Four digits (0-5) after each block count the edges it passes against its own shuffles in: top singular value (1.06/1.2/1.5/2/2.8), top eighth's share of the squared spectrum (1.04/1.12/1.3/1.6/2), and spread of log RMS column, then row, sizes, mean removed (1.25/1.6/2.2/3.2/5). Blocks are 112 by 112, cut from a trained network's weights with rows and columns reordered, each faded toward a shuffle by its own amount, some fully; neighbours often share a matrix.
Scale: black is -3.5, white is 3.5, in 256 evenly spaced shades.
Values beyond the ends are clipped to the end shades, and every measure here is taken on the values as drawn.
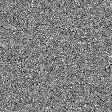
0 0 0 0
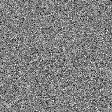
2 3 1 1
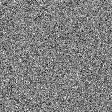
0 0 0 0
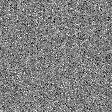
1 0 0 0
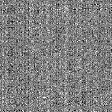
3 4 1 3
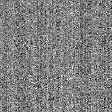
3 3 1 3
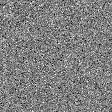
0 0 0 0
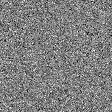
0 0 0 0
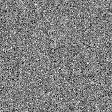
1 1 0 1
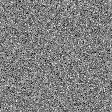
0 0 0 0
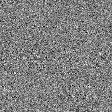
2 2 0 2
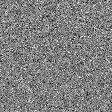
0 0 0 1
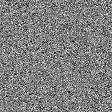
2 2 0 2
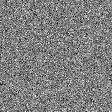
1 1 0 0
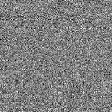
3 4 1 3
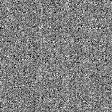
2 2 0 2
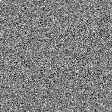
2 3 1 1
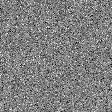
1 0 0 0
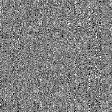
3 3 3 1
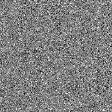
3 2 2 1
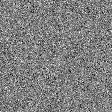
1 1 0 0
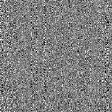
3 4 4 1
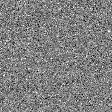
2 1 1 0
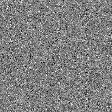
2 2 2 0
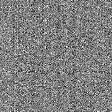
2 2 0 2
